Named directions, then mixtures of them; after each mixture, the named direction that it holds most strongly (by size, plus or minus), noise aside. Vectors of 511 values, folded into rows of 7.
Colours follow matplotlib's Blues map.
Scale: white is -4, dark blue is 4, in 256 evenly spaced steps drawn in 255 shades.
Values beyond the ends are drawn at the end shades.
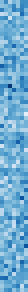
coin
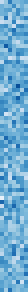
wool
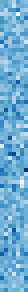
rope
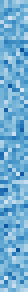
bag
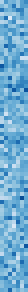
coin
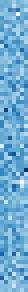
rope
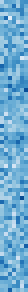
coin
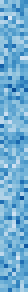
coin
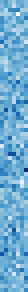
rope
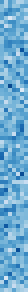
bag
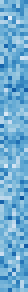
coin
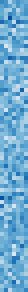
wool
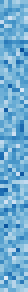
bag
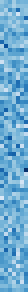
rope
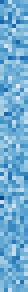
wool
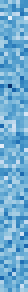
coin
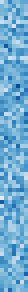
wool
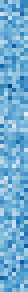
coin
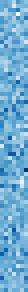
rope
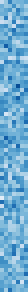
wool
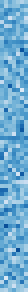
bag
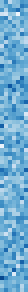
coin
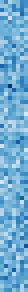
coin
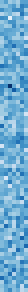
coin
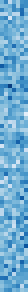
coin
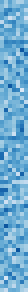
bag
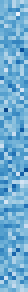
bag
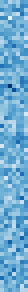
coin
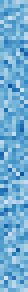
bag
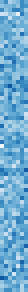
coin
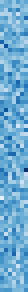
rope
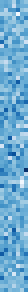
rope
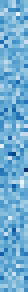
rope
